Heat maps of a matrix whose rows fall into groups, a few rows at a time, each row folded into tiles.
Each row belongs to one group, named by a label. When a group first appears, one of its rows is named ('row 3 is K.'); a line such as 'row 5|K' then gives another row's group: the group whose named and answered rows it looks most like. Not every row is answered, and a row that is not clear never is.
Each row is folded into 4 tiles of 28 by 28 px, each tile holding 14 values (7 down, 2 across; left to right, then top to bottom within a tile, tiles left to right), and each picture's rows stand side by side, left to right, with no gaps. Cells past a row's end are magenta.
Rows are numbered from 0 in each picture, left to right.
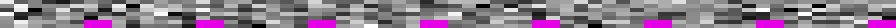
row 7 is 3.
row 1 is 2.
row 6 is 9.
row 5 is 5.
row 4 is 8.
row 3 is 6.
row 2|5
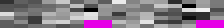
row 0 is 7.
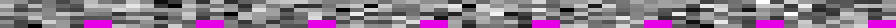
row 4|2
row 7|8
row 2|2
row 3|3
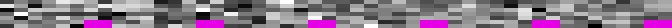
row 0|3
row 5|5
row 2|7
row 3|6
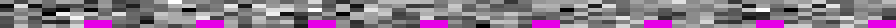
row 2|2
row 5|3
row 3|2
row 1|7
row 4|5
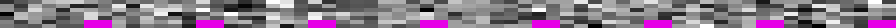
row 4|9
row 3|7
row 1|2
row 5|5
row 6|6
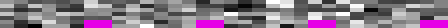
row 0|5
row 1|6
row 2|7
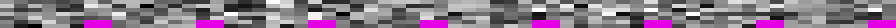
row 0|5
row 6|3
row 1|8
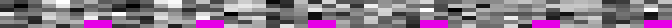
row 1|7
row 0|7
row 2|9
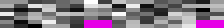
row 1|8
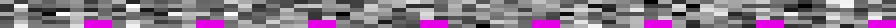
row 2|8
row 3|2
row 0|8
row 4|5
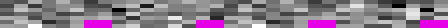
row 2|6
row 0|6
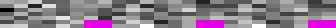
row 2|6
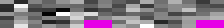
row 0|8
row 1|6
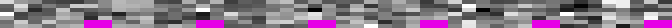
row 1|9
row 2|7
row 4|8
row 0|8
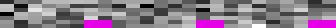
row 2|6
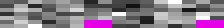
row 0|6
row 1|7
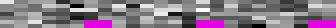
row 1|2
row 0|9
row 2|5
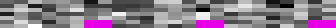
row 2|9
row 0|6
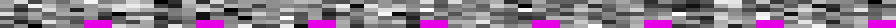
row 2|3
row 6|7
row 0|5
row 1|9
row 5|6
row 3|2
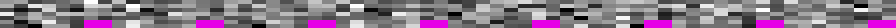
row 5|3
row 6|2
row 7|9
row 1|8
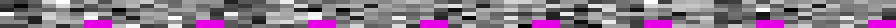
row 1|3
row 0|7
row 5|5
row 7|3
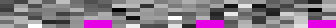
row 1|3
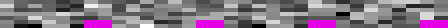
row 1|6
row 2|5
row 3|2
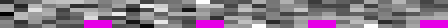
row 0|2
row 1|5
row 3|6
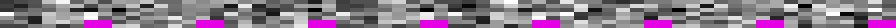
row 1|3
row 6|3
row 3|7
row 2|8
